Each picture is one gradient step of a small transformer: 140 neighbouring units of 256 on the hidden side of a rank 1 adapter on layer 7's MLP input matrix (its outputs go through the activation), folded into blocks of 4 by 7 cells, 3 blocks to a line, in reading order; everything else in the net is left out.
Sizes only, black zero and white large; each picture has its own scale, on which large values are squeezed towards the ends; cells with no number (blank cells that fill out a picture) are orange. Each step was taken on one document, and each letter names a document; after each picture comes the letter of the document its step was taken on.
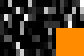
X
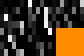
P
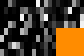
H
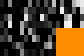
X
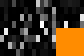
H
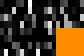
P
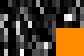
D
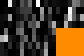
D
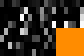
H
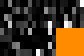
X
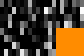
X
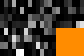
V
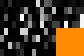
H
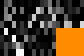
V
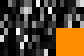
D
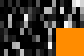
X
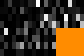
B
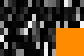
B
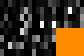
H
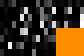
H
